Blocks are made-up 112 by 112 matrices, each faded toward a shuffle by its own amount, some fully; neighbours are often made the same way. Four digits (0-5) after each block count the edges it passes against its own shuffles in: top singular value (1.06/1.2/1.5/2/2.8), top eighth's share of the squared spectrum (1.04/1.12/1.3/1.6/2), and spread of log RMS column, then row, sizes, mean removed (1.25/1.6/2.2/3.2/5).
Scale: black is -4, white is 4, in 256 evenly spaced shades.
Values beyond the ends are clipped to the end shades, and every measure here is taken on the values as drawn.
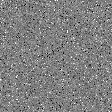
0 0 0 0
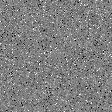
3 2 0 0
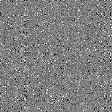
4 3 2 1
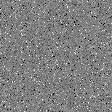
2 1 0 0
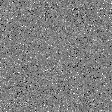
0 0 0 1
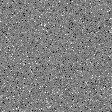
0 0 0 0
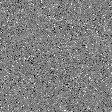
0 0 0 0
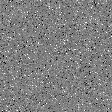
0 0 0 0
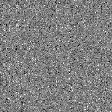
4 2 1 1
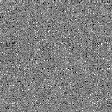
4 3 1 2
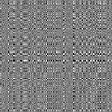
5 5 4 4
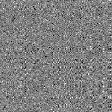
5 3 2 2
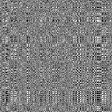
5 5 4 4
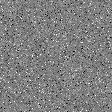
0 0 0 0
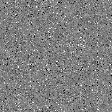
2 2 2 2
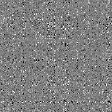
2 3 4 3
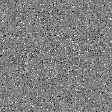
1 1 1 1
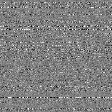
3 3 0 4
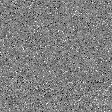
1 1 0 2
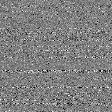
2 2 0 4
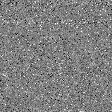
0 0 0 1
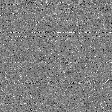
2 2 0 3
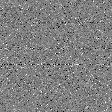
2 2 0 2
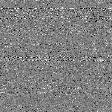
2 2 0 3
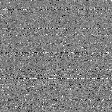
2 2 0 3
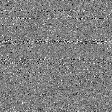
2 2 0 3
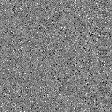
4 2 1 1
